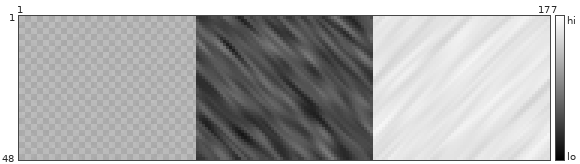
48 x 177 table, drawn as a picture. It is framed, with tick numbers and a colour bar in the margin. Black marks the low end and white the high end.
It is made of 1 by 3 panels. Panel 1,1: high, checkered, faint in contrast. Panel 1,2: low, slanting down to the right. Panel 1,3: very high, slanting up to the right, faint in contrast.
